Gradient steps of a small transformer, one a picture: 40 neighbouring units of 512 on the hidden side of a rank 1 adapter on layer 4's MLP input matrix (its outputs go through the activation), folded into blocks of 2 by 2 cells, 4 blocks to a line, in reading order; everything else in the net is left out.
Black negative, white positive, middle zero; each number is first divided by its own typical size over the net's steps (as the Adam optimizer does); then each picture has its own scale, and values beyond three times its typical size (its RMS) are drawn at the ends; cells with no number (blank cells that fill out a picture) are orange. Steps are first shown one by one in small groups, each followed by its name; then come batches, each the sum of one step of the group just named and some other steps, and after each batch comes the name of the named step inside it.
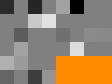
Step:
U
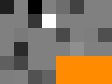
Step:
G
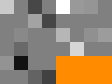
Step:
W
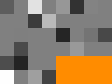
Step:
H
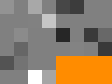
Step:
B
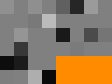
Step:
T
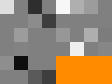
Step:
W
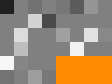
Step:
U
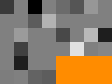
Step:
G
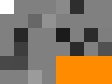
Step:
B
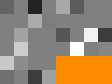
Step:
U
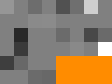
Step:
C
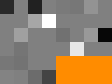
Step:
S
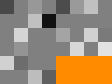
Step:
C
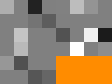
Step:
S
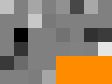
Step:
C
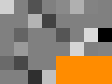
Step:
S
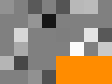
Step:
C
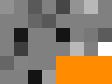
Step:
C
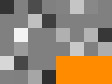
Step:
S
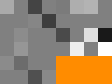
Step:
C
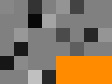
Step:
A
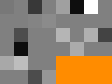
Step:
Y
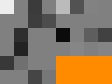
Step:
A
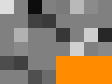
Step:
A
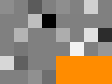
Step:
Y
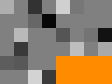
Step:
A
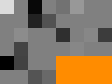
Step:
A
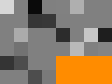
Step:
A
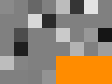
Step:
Y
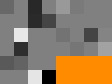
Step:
A
